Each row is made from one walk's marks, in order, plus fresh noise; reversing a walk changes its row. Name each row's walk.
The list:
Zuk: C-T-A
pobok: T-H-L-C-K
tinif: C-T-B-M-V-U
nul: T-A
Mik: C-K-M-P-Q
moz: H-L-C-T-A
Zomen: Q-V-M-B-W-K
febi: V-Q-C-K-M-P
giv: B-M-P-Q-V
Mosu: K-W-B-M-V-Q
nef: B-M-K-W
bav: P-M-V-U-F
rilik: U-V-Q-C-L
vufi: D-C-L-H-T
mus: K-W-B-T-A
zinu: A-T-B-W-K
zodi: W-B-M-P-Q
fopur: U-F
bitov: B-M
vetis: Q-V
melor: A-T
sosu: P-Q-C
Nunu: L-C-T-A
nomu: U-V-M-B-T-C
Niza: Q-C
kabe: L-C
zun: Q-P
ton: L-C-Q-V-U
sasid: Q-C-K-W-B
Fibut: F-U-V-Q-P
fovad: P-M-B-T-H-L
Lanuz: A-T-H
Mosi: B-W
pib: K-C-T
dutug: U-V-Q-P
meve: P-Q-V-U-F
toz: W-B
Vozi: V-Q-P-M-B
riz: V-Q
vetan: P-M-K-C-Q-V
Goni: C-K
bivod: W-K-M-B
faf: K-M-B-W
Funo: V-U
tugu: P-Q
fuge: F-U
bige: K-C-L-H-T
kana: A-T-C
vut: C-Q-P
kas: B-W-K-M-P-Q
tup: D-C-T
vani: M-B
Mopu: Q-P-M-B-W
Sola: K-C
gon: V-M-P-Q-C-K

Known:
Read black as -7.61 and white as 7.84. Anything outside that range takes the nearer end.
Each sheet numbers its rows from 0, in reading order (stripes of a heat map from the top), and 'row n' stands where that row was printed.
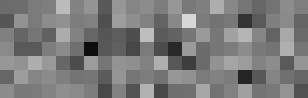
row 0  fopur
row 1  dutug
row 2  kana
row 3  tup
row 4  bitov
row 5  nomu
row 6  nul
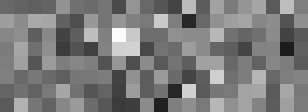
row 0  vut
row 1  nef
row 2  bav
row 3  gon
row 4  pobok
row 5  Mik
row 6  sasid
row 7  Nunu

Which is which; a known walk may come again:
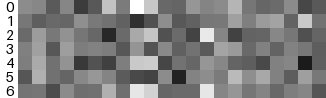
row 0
bav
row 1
Zuk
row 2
riz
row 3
pobok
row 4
gon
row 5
Nunu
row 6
meve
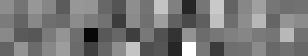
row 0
pib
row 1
Goni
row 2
tup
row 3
vetis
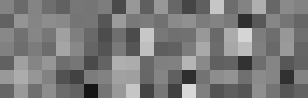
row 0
Mik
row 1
nomu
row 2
zinu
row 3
melor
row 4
Funo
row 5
vani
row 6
febi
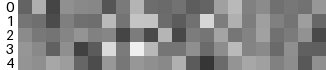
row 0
moz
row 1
sosu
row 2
nul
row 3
fovad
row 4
bitov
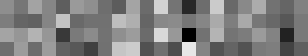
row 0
Sola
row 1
Fibut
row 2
faf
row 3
Vozi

